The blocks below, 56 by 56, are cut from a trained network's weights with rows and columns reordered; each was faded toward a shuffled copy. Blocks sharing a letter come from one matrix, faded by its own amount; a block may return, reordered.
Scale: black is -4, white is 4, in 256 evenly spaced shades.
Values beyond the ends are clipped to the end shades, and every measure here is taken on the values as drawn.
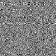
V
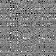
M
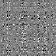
M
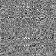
V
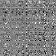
M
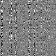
M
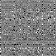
M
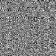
V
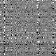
M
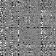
M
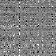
M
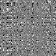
M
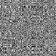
V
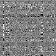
M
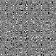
M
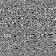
V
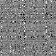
M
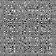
M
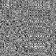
V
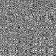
V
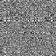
V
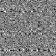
V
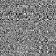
V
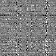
M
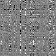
M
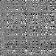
M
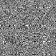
V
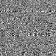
V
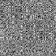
V
